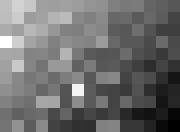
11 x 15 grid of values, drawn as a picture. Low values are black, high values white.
Ninth with the lowest average: bottom right. Roughest part: bottom middle. Ninth with the highest average: top left. Stripes: none. Slope: up to the top left.
